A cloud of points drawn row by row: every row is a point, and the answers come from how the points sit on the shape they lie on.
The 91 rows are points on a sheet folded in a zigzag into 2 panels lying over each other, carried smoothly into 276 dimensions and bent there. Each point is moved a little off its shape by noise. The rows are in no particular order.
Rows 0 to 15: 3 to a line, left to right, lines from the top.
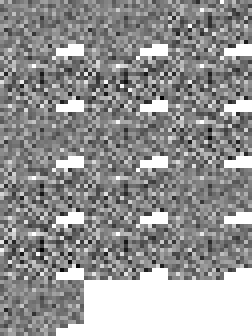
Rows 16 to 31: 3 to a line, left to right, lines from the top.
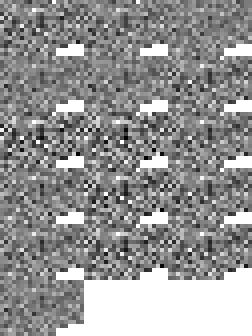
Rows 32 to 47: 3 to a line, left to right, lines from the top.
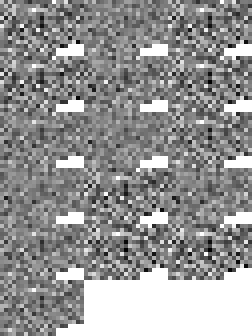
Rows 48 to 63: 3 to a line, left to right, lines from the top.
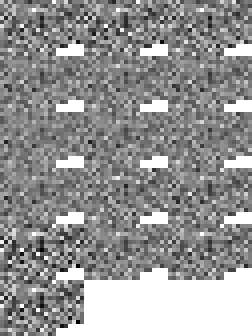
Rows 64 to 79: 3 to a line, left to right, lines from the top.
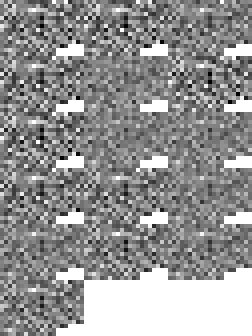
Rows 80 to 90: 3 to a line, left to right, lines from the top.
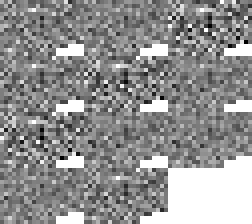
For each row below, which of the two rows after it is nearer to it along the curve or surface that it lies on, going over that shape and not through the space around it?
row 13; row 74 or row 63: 63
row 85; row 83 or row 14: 83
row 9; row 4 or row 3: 4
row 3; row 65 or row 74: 65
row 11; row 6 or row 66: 6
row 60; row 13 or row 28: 13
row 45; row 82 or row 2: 82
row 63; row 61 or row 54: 61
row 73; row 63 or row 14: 63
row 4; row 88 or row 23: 23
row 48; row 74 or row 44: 44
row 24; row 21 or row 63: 21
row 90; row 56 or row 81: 56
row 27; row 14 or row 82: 14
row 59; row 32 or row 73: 32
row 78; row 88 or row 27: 27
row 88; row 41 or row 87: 87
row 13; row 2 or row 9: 2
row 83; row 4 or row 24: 4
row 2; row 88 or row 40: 88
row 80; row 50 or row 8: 8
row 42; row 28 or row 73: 28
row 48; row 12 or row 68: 12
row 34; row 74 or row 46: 46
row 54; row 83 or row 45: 83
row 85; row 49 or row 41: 41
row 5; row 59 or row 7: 59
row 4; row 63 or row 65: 65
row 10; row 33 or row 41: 41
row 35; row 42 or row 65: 65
